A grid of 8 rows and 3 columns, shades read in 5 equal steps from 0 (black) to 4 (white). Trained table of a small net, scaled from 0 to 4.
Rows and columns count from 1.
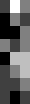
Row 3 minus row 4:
-2 -1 0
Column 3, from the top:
2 1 2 2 3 3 2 1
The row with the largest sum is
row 1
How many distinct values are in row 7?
2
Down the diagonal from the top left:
1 2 2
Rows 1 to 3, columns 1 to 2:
1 4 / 0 2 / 0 0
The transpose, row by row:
1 0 0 2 0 1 1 1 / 4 2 0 1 3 2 1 0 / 2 1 2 2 3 3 2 1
